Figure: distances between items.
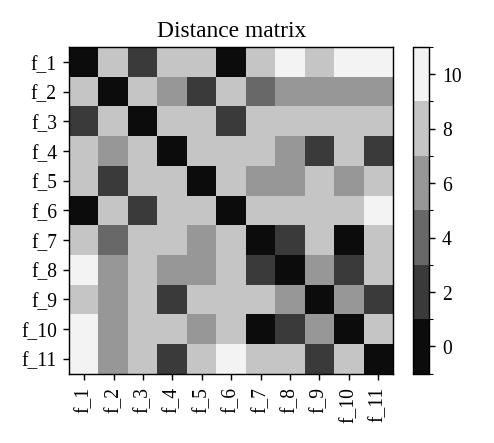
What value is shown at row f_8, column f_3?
8
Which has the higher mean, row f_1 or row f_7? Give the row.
f_1
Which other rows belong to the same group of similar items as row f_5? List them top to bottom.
f_2
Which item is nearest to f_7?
f_10
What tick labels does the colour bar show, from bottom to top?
0, 2, 4, 6, 8, 10
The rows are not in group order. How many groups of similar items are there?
4
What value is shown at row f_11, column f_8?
8
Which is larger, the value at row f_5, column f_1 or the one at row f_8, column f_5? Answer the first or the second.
the first
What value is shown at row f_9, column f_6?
8
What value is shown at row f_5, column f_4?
8
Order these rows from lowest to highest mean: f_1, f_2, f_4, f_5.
f_2, f_4, f_5, f_1
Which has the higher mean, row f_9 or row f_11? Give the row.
f_11
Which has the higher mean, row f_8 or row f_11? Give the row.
f_11
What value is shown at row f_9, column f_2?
6
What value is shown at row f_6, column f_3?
2
